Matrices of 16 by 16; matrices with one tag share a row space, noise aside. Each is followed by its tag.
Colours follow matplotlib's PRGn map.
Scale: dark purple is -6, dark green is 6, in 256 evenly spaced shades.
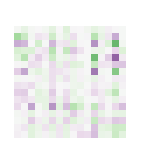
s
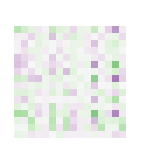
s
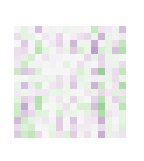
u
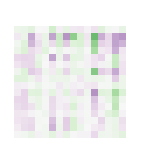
s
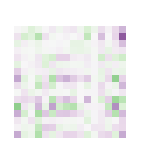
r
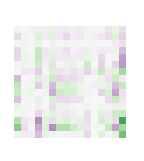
r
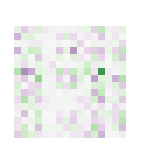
u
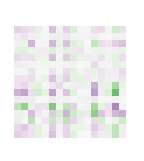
s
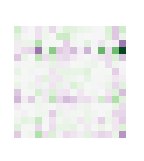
r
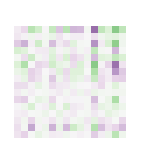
s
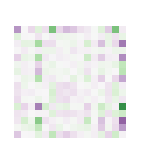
r
